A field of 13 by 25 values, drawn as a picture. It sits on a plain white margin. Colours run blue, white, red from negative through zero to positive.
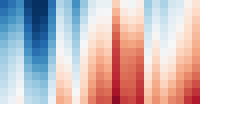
The grain runs up and down. Values rise toward the bottom right. The top left is the ninth with the lowest average. There are no lone odd cells.
